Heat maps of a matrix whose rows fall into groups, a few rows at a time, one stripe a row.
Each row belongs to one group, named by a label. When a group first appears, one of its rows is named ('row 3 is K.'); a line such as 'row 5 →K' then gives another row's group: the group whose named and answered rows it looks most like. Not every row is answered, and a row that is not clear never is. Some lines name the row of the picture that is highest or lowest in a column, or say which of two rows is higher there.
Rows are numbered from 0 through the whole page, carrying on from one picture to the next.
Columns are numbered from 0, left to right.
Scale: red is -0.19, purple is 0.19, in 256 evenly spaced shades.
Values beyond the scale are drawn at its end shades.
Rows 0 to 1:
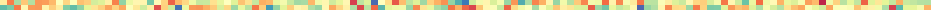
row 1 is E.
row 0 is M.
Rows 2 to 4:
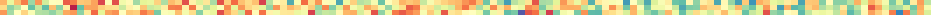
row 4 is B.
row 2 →B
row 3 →B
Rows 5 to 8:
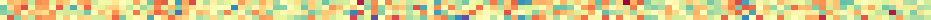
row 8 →M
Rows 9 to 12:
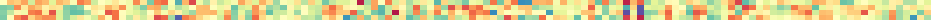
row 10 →E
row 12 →E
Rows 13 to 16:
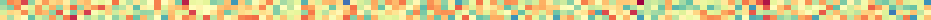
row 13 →M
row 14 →B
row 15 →M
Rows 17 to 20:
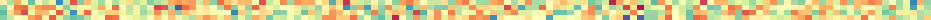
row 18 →E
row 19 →M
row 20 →E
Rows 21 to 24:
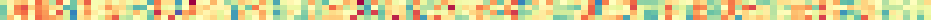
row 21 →M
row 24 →M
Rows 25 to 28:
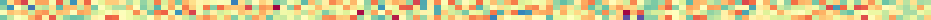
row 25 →M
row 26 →B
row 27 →M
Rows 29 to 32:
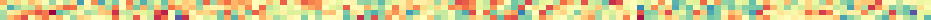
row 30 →B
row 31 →E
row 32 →M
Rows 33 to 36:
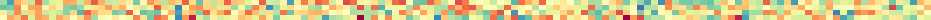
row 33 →B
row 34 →E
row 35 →B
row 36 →M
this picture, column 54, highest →34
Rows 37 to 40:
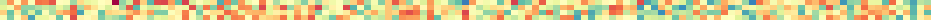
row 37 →M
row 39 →B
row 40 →B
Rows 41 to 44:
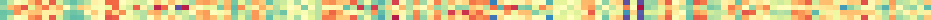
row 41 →E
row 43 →E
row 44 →E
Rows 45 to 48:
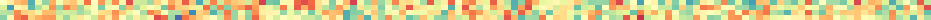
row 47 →E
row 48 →E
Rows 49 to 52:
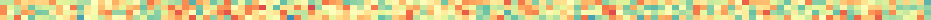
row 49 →E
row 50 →B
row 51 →B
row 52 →B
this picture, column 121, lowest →49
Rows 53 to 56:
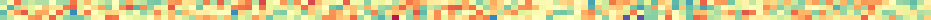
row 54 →B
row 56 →E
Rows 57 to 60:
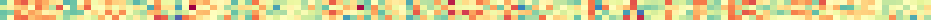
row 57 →E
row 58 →M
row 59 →E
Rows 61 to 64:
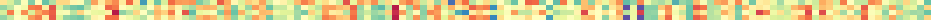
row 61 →B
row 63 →M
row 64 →E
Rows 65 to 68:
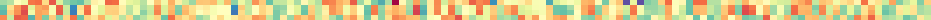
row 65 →E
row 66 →M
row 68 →B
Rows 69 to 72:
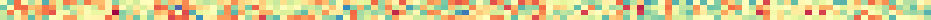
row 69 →B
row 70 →E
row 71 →M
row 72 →B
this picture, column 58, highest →70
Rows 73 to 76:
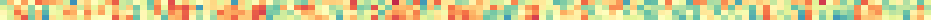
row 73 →M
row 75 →B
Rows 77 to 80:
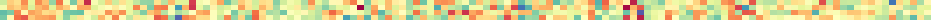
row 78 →M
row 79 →E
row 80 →E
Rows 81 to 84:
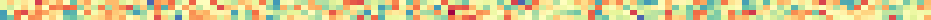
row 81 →M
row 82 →B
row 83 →E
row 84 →E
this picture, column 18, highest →83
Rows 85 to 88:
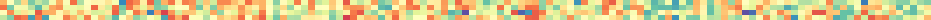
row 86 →B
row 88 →B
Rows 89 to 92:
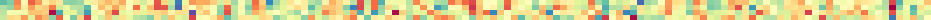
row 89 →E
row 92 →M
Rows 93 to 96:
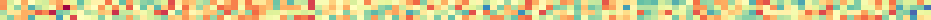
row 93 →B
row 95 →E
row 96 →B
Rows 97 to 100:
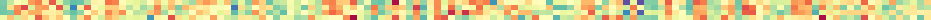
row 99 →E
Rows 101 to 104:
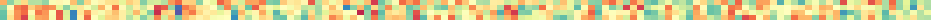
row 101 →B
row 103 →M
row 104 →M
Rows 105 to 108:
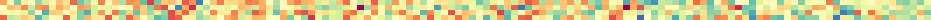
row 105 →B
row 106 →M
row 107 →B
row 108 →B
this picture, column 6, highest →107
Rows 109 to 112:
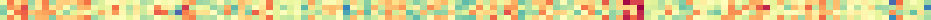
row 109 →M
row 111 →E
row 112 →M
